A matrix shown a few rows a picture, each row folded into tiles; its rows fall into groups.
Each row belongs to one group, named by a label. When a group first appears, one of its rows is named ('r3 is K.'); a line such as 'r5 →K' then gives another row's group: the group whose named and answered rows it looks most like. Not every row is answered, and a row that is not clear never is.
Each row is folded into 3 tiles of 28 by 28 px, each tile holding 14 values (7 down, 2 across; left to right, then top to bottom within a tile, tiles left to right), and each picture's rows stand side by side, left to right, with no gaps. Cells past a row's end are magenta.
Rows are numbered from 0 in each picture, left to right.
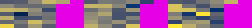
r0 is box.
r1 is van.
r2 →box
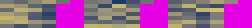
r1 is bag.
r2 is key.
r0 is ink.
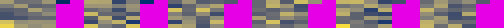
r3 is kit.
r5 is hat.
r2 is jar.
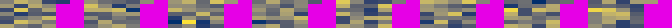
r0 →bag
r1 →box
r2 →kit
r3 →jar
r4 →bag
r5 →kit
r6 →jar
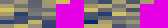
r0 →box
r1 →box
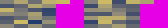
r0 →kit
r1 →kit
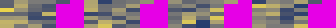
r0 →hat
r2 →key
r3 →van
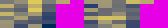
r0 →ink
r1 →kit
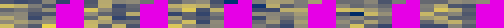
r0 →van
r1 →hat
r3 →key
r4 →box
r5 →ink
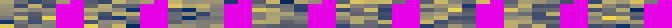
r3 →kit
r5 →ink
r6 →hat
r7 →ink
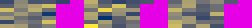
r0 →jar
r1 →bag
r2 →hat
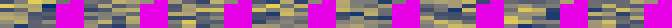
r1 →key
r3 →box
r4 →box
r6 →ink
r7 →key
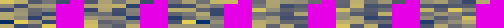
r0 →bag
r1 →van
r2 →kit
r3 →hat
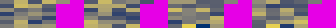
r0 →kit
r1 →van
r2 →jar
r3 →jar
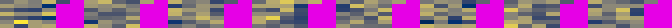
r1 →bag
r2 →jar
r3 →ink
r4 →key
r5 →bag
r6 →hat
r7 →jar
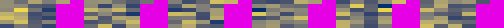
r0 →ink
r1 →jar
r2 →key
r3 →key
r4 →key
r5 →hat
